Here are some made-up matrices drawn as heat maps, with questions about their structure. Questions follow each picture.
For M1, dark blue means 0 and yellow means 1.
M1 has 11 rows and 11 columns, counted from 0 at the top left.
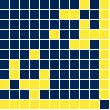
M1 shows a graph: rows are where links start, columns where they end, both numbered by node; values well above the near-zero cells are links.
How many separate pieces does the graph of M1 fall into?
1
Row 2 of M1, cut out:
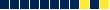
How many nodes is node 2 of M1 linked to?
2
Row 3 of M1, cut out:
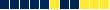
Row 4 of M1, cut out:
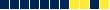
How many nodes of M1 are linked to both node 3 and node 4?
2
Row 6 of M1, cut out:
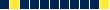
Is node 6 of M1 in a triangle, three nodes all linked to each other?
yes
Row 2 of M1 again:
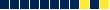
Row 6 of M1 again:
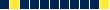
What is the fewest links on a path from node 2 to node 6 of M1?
2
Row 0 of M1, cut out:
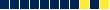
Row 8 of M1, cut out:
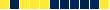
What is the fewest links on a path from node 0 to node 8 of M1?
1
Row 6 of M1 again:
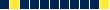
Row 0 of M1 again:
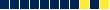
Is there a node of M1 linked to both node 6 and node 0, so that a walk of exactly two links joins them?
yes
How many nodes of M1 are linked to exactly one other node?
0
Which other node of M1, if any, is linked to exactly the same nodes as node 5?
node 9
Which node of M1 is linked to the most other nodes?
node 10
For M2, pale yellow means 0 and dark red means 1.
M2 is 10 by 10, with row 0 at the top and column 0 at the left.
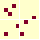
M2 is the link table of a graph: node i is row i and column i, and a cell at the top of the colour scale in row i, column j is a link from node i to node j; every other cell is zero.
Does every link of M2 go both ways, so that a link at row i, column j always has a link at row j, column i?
no
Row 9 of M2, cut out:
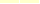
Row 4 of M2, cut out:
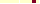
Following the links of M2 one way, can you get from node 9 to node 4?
no
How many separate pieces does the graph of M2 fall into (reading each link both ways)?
4
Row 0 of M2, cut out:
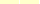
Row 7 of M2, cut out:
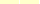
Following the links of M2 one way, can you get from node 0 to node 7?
no
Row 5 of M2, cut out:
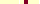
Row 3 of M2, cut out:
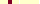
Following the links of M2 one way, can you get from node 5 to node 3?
yes
